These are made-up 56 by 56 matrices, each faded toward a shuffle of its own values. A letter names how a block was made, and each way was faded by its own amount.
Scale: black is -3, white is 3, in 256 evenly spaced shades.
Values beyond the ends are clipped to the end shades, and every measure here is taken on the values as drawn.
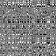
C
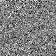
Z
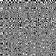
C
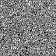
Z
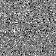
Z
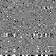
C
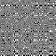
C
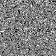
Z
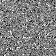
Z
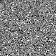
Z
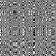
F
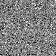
Z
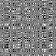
F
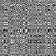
F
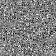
Z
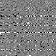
C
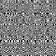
C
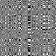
F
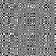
F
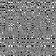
C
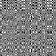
F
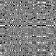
C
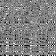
C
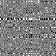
C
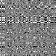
C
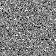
Z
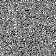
Z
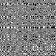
C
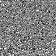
Z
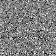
Z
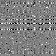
C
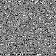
Z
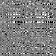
C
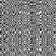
F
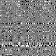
C
